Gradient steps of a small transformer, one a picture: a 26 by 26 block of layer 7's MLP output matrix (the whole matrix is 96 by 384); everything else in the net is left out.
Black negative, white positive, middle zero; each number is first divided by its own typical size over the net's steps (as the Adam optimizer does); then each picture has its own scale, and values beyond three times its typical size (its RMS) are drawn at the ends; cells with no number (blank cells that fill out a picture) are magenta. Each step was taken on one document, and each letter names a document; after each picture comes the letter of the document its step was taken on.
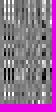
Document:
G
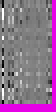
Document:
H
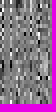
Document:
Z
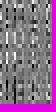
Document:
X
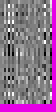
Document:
G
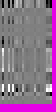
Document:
H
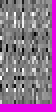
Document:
X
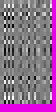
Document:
G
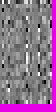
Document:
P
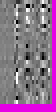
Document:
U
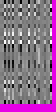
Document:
G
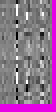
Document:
U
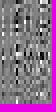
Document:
U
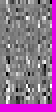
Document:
P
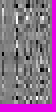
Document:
U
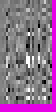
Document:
P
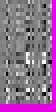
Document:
P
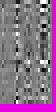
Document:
U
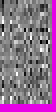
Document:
Z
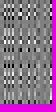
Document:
G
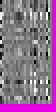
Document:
X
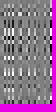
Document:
G
